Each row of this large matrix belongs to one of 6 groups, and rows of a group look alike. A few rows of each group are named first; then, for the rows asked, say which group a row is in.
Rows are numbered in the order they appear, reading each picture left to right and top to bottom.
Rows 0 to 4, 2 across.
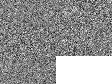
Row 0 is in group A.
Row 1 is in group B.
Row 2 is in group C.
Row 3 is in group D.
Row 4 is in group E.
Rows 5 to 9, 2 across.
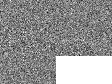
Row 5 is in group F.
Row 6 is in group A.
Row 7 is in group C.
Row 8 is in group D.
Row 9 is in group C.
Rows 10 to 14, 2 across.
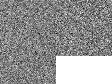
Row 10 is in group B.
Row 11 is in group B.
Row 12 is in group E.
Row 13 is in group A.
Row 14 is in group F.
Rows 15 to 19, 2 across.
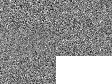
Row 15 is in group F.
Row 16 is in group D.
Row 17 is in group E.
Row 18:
D
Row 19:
F
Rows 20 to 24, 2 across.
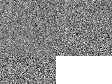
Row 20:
E
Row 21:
F
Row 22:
B
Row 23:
F
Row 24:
B
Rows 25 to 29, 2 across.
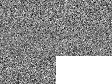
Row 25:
A
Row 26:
F
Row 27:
F
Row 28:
D
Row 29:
D
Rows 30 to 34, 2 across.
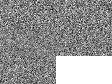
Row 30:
F
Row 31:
F
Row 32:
B
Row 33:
C
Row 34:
A
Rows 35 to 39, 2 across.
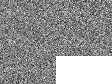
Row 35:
B
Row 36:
B
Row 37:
B
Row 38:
B
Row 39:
D
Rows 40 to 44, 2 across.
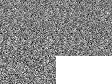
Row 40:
A
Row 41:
A
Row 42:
A
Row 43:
A
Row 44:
B
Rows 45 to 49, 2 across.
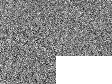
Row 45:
E
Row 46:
B
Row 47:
B
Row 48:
E
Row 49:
E
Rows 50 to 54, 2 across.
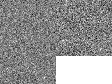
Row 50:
A
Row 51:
F
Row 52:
C
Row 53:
D
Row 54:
D
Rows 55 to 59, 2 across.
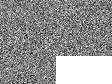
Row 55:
B
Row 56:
F
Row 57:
A
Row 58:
C
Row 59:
D
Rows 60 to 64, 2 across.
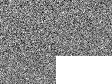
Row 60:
F
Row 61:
D
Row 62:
C
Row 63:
A
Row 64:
B
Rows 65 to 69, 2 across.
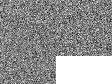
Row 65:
F
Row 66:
C
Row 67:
E
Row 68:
C
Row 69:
C
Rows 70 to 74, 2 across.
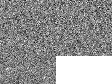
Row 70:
C
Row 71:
E
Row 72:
B
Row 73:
C
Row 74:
D
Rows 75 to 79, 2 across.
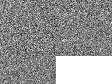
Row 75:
E
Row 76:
A
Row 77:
F
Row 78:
D
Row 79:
C
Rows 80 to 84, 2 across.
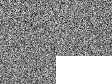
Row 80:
A
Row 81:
E
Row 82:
C
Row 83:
E
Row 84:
A
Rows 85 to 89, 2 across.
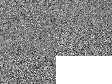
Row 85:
C
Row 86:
E
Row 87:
D
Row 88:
E
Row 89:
F
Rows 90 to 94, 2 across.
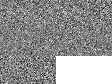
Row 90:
B
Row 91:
B
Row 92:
A
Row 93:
C
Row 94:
F
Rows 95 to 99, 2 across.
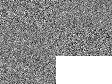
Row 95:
B
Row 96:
D
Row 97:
A
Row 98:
F
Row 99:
B
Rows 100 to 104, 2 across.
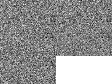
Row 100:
C
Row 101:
C
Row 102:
F
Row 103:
F
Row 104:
F
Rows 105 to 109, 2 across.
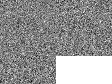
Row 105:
D
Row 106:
D
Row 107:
C
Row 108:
E
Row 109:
A
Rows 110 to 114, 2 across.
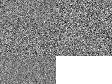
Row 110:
D
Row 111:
A
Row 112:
E
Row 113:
F
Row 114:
E
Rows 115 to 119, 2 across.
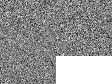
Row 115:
D
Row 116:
C
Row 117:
B
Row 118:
F
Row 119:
F
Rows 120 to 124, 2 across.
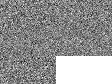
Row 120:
C
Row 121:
A
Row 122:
A
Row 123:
B
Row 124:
F
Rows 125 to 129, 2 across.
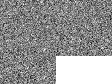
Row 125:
C
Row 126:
E
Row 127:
D
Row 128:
A
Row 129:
D
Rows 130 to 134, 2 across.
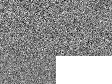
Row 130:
B
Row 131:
D
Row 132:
F
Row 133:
A
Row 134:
C
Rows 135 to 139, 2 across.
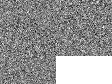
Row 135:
D
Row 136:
C
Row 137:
E
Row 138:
B
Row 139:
C
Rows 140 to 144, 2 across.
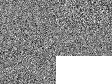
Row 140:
E
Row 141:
F
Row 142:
A
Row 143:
C
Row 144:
D
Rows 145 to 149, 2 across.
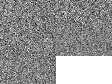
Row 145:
E
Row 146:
B
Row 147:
F
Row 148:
C
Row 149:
E
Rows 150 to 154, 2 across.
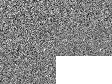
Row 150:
C
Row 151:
A
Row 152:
D
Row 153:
D
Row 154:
A
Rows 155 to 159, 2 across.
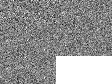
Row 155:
B
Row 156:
D
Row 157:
D
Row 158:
C
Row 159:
D
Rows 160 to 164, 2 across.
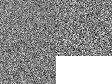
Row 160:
E
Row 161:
A
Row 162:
C
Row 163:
B
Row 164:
C
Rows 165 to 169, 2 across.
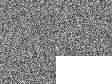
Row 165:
C
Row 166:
C
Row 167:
E
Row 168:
F
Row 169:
C
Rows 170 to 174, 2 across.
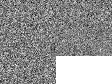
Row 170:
A
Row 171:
A
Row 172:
C
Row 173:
D
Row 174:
A
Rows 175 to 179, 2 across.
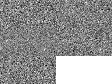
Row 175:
F
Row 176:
F
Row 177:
D
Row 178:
D
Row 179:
F
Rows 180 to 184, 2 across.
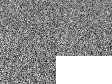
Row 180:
F
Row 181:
A
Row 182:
E
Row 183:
E
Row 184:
E
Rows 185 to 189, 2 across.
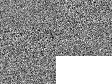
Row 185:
F
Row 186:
F
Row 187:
F
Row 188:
D
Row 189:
C
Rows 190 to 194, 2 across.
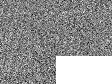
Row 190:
A
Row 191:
D
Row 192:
E
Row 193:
A
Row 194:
E
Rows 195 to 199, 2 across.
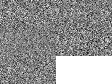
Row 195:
B
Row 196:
A
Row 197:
E
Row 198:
A
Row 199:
B
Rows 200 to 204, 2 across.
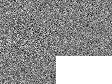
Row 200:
D
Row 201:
A
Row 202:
B
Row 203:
A
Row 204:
C
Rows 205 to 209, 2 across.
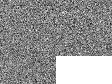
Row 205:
F
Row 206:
D
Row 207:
F
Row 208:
C
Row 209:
E
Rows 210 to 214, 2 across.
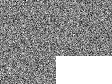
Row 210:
C
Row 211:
A
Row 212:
C
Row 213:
F
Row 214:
B
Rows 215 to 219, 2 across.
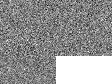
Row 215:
F
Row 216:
A
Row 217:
D
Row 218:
C
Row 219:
B
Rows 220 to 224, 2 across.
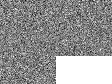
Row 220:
A
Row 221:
C
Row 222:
C
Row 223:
D
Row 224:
B
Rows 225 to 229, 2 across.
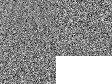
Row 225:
E
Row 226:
A
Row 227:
C
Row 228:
F
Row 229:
C
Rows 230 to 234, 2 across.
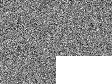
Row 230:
D
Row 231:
E
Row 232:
D
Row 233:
C
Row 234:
E
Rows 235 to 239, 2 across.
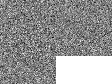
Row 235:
C
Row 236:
F
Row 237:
C
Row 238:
B
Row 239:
B
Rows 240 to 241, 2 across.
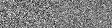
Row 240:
B
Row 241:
D
